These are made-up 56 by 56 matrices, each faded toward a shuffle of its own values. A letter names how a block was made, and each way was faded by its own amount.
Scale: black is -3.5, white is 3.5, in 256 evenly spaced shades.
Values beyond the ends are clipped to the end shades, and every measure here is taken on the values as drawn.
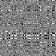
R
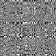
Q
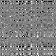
R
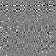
R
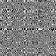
Q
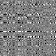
R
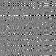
R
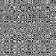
Q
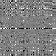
R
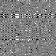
R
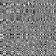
Q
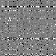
R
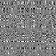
Q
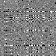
R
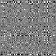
R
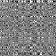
Q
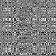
R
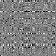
R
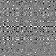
R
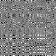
R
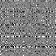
R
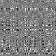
Q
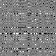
R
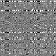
R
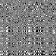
R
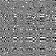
R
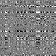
R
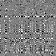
Q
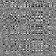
Q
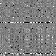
R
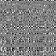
R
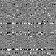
R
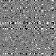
Q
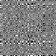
Q
